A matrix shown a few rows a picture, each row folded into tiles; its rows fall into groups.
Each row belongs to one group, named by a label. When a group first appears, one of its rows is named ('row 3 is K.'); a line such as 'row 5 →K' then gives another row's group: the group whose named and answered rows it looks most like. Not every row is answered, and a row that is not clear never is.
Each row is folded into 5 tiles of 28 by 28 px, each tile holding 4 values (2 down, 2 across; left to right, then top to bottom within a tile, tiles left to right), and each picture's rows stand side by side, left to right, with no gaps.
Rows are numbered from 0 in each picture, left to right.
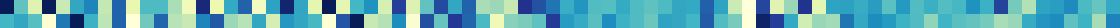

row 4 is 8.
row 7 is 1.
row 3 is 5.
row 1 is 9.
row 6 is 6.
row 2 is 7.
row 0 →7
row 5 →9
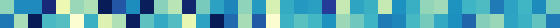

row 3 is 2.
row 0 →5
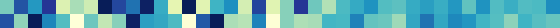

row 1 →7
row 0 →5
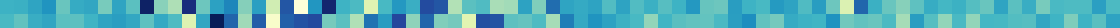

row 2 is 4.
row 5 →2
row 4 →6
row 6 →1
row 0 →2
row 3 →9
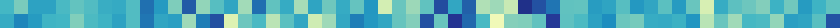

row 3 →5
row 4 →2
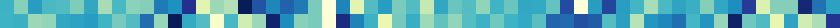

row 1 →5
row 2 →9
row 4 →4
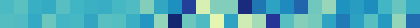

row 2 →1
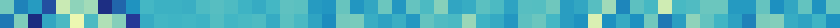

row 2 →2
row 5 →2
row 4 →8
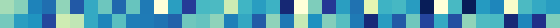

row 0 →2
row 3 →4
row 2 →4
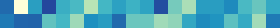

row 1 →1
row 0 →4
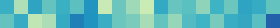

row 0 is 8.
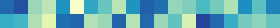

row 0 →9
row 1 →9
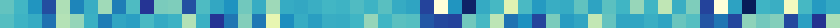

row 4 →8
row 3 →4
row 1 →7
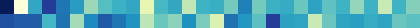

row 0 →4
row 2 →8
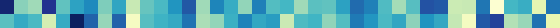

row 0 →7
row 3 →9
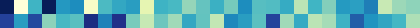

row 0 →4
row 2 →8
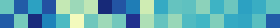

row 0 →5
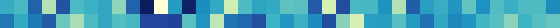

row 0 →6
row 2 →6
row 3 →6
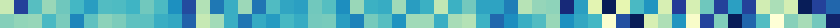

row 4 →7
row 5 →5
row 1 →2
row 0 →1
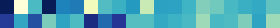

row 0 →4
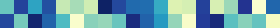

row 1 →9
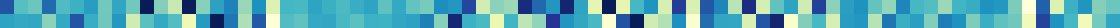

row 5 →7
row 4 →7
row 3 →5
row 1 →7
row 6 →8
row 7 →9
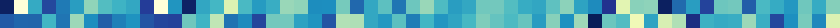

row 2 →2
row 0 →4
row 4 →5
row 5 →7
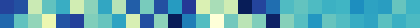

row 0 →9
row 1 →5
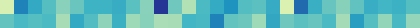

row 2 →1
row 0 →1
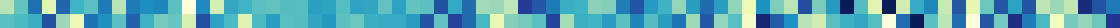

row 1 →9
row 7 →5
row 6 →7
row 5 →9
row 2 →2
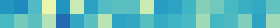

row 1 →1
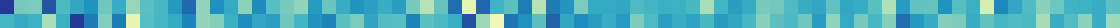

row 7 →1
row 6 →9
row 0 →7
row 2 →2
